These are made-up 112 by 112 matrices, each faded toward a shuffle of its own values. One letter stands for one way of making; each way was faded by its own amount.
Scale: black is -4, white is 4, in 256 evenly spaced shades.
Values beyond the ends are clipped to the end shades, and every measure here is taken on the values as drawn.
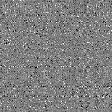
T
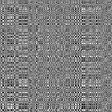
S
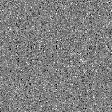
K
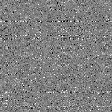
T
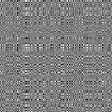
S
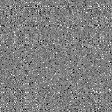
T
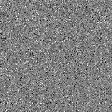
K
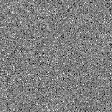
K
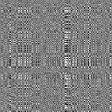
S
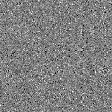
K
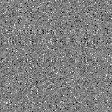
T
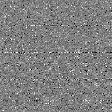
T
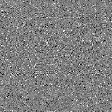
T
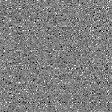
T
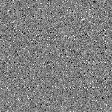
K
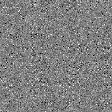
K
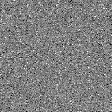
K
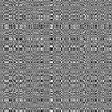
S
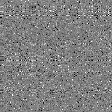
T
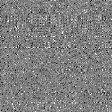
T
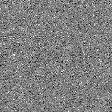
K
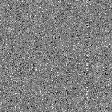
K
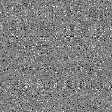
T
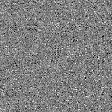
K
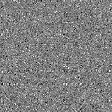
K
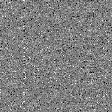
K
